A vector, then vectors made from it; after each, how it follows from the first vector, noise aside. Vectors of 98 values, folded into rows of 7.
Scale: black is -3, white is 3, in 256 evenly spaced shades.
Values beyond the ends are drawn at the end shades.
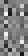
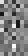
wrapped around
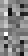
sign-scrambled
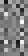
reversed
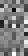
wrapped around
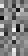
wrapped around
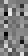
negated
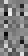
negated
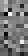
sign-scrambled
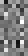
reversed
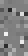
partly zeroed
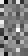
wrapped around
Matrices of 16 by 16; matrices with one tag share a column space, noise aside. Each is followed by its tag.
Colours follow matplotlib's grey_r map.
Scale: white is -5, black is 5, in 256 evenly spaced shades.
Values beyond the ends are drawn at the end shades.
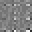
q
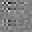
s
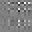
s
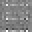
q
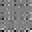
q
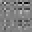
s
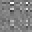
s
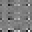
q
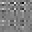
s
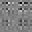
s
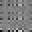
q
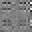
s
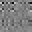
s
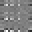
q
